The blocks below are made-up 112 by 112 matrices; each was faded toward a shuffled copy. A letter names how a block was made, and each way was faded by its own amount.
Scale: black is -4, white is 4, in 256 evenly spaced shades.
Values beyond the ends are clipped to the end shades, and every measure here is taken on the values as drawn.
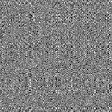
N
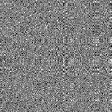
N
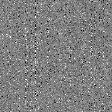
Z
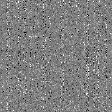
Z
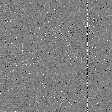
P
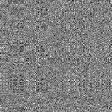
N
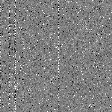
P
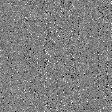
Z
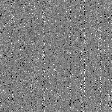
Z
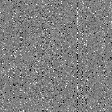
P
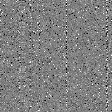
P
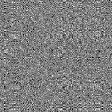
N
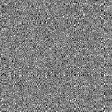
N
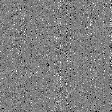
Z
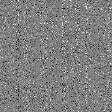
Z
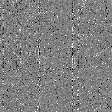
P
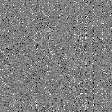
P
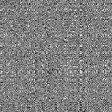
N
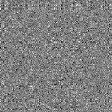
N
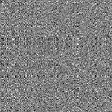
N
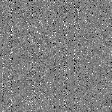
Z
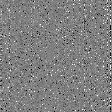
P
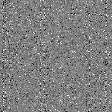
P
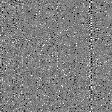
P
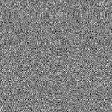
N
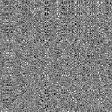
N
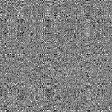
N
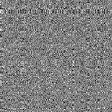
N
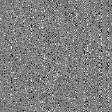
Z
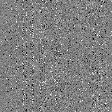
Z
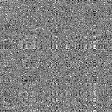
N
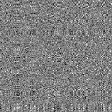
N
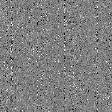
Z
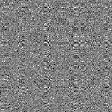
N
